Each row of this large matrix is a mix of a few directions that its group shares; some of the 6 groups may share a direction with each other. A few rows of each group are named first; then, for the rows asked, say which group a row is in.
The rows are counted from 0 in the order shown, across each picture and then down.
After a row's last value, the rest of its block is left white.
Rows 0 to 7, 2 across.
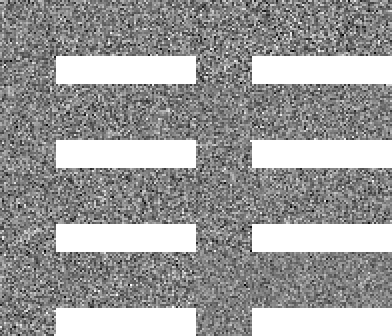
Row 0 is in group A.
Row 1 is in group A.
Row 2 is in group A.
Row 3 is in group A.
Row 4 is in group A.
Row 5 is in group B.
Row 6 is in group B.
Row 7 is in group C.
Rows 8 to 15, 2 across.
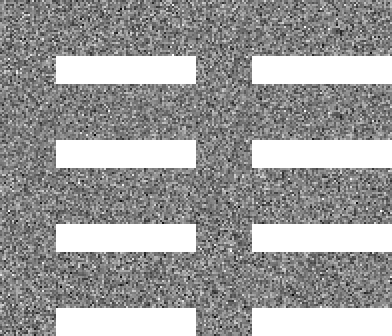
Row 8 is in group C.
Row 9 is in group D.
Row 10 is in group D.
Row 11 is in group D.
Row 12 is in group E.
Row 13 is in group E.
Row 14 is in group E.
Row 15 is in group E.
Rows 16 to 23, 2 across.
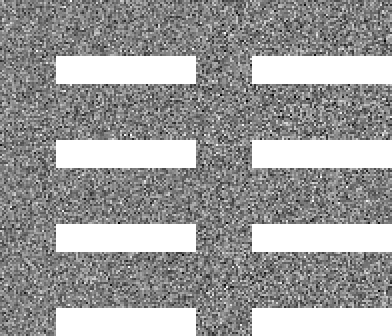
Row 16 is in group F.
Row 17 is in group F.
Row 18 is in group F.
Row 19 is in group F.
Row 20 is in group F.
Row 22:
D
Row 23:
F
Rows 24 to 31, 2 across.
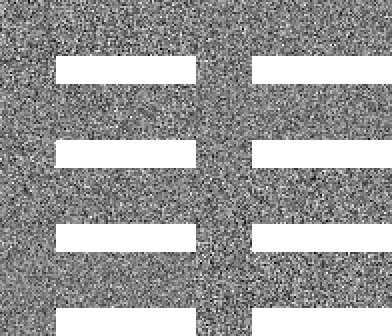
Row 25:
F
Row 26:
B
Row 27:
C
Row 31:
A
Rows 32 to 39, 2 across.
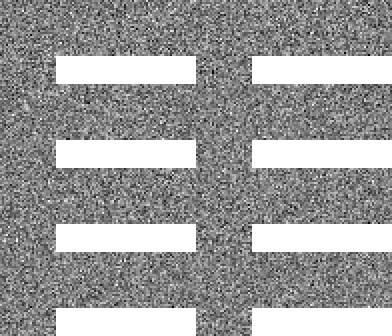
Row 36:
C
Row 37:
C
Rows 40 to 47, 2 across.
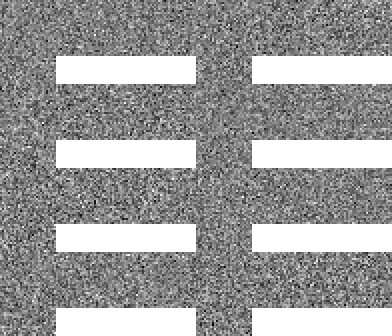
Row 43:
D
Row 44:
A
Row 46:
E
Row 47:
C
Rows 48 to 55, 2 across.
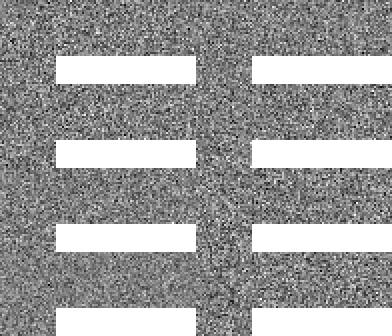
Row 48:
F
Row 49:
F
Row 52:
C
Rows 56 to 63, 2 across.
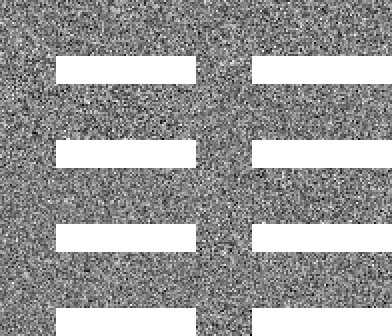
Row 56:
E
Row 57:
A
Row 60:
C
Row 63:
B
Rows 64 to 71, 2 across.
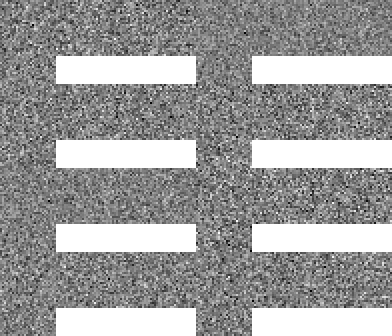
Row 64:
D
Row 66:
B
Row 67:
B
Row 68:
C
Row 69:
B
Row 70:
D
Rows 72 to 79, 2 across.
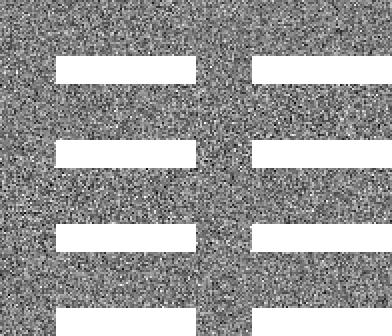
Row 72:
C
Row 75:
A
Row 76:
F
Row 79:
A
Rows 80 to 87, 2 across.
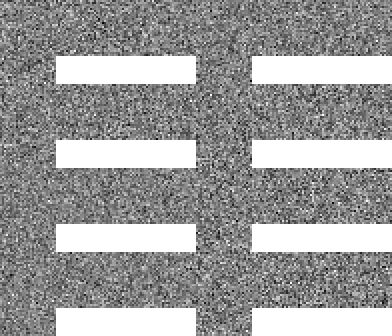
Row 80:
A
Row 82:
A
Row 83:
E
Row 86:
F
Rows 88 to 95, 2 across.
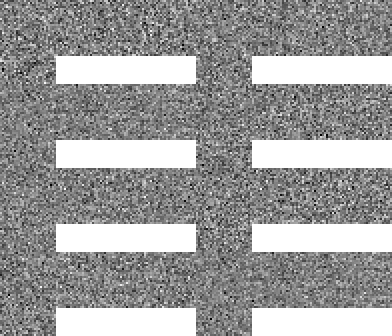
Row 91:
F
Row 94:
E
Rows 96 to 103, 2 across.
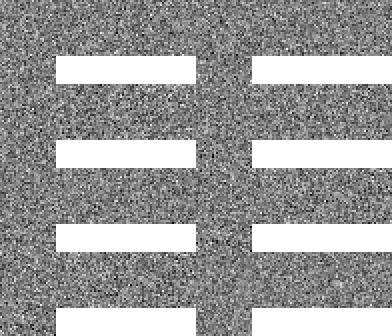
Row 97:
E
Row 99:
C
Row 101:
B
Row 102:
B
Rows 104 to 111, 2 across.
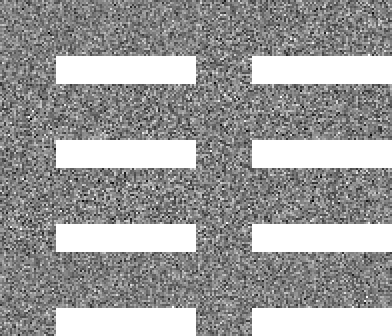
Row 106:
F
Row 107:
D
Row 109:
B
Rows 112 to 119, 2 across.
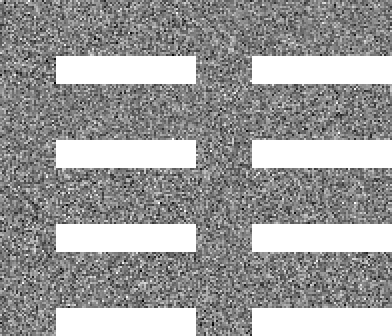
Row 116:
E
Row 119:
C
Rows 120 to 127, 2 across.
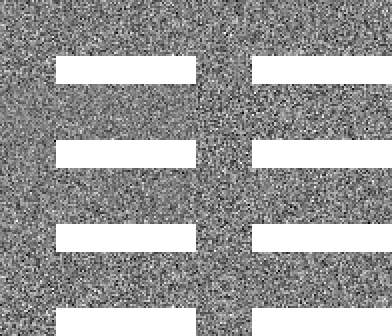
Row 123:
A
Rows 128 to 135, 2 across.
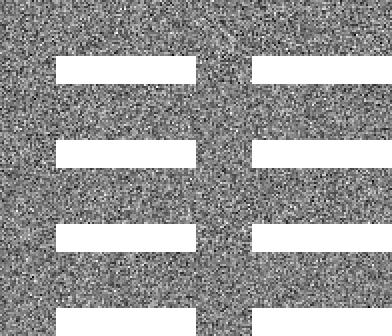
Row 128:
B
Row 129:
E
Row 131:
D
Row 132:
A
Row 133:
C
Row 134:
D
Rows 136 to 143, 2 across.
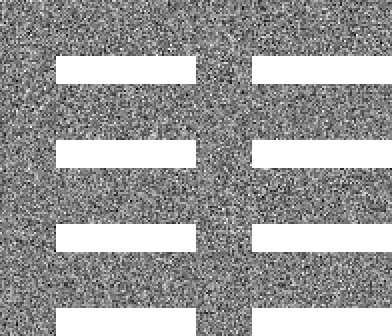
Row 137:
E
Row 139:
E
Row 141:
A
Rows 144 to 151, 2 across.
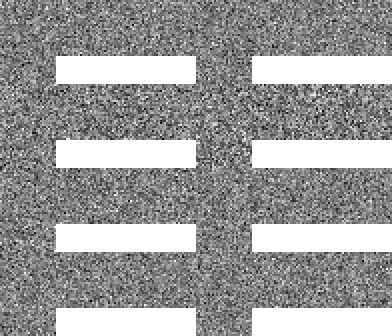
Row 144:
E
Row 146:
E
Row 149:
F
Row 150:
E
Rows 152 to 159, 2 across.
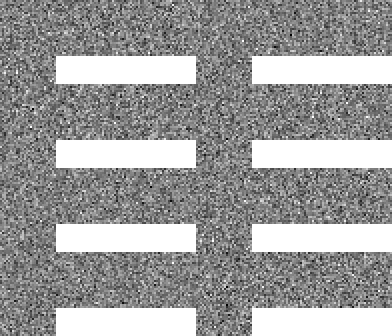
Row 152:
C
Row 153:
A
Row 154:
D
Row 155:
B
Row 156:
B
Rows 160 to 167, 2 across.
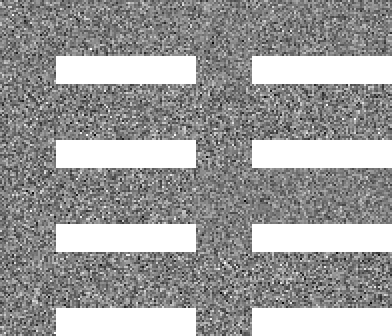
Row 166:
E
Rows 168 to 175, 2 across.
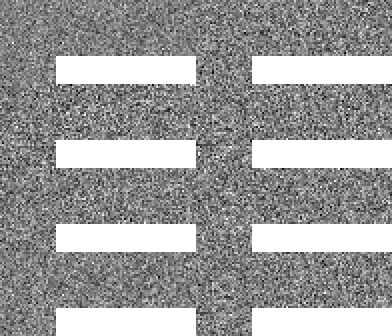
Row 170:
A
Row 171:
A
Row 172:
F
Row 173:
A
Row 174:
F
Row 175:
A
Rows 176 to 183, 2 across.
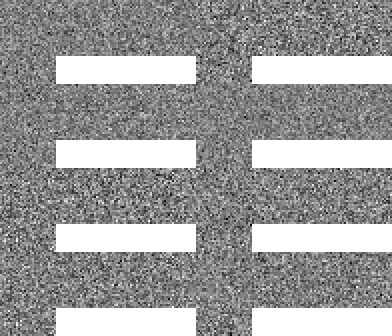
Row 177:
E
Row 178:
D
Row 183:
E
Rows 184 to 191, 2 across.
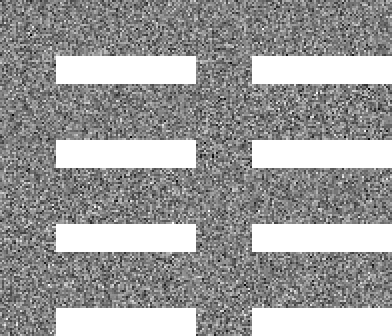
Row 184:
F
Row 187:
C
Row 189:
F
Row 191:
C
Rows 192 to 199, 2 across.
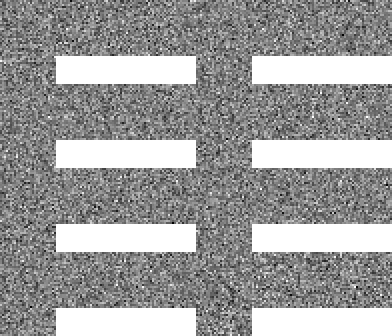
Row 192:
F
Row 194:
C
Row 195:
B
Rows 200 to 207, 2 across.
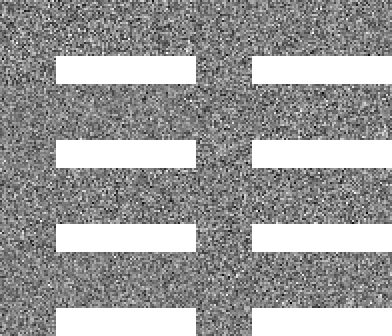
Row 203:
A
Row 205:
F
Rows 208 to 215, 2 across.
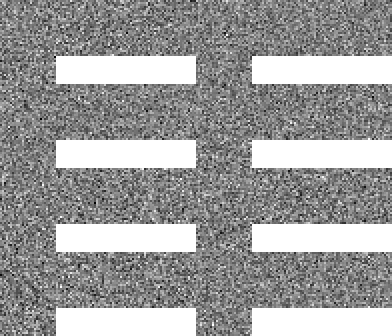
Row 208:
A
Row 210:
E
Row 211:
B
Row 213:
A
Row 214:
E
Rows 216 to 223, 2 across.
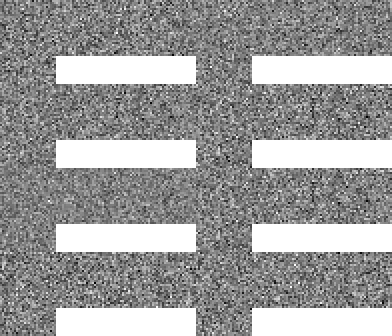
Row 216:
B
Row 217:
D
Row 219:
B
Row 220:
C
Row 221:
B
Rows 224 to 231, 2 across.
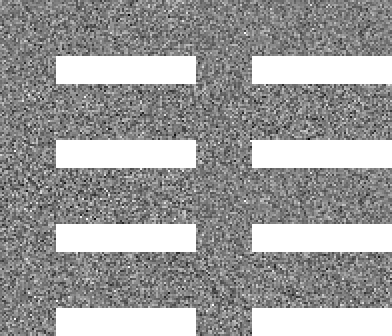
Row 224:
D
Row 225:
C
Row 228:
D
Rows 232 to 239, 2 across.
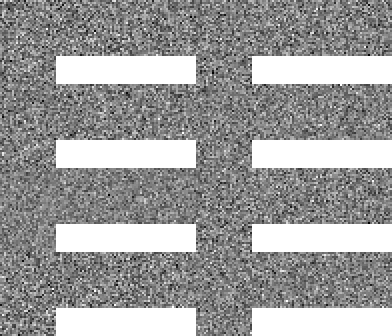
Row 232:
A
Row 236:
D
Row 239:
E
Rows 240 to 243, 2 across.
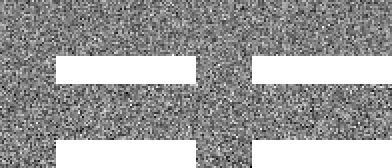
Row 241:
E
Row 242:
A
